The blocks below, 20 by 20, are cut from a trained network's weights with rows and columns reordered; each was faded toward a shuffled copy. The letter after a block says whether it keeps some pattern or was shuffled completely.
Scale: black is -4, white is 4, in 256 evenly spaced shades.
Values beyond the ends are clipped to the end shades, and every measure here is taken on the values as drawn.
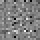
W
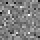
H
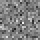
H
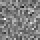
H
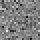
H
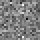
H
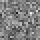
W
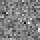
H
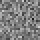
H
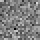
H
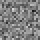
H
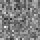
W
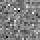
H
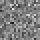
W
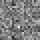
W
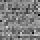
W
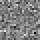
H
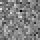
H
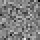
H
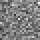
H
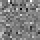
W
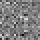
W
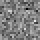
H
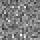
H
